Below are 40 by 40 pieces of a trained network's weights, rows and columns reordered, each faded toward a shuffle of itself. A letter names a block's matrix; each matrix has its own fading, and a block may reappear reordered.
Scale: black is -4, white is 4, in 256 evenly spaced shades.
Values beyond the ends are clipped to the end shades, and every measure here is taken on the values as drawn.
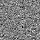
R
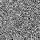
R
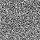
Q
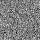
Q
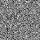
R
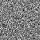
R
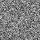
Q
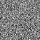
R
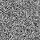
R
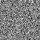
Q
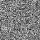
R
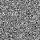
Q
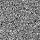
Q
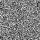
Q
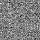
R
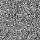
R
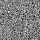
Q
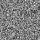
R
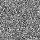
Q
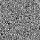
R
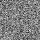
Q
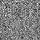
R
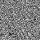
R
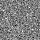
Q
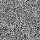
R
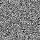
Q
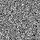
Q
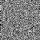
R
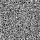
Q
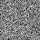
Q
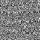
R
